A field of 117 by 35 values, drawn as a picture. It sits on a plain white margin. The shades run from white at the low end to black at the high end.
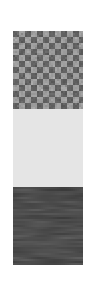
The table splits into 3 rows of 1 panel. Panel 1,1: middling, checkered, strong in contrast. Panel 2,1: very low, flat. Panel 3,1: high, streaked across, faint in contrast.
